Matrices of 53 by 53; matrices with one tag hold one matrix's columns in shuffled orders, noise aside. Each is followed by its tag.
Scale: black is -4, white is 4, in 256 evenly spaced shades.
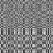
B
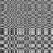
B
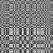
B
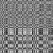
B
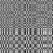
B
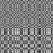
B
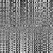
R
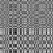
B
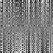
R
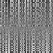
R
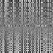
R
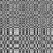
B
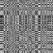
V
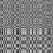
B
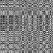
V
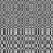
B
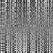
R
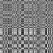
B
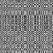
V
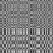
B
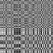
B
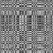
V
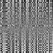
R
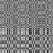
B
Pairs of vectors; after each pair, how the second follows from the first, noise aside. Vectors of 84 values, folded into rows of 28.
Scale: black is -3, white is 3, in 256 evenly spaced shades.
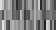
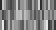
sign-scrambled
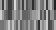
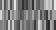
sign-scrambled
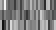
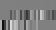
partly zeroed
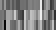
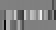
partly zeroed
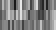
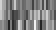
reversed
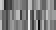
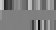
partly zeroed
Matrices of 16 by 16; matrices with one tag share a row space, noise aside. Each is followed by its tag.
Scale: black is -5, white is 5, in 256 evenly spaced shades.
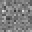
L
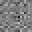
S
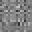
S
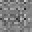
S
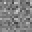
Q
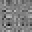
L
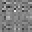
L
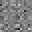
S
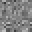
L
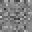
S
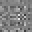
S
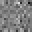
S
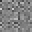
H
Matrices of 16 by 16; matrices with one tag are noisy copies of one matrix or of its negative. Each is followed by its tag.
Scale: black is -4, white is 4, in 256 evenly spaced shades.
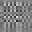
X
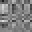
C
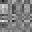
C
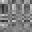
C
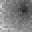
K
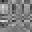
C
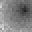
K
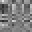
C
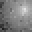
K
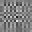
X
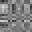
C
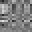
C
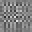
X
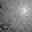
K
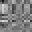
C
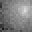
K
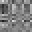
C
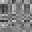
C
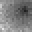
K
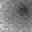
K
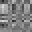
C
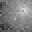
K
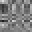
C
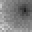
K
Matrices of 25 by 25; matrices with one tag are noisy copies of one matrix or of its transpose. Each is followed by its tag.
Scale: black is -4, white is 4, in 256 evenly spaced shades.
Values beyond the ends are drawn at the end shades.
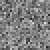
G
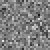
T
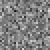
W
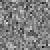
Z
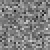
W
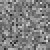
W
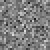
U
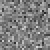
W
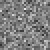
U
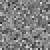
T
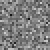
W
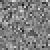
Z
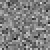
T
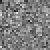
Z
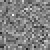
U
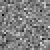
U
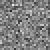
G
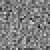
G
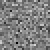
G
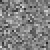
Z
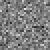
U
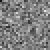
Z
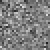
Z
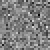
T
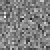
G
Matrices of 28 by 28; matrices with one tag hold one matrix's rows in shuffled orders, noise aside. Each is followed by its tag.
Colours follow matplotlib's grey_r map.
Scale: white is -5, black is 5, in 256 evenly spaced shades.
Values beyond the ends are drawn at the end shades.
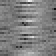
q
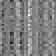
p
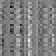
p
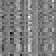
p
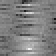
q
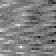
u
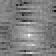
q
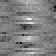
q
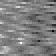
u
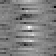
q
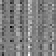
p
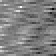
u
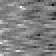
u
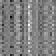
p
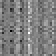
p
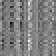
p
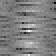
q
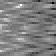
u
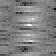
q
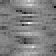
q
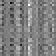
p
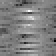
q
